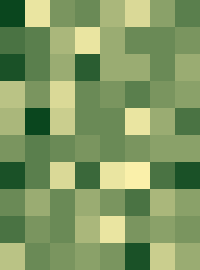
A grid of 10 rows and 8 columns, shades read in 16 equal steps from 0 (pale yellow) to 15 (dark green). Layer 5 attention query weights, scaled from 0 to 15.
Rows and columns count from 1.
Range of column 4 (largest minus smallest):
12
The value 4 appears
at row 4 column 1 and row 10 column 1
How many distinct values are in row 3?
5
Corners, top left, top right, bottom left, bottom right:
15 10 4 6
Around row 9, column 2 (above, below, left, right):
6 9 11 9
